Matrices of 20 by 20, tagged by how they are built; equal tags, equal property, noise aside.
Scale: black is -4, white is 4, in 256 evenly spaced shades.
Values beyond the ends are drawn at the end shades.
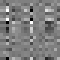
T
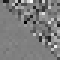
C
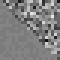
C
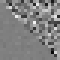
C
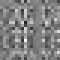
T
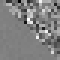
C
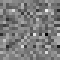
T
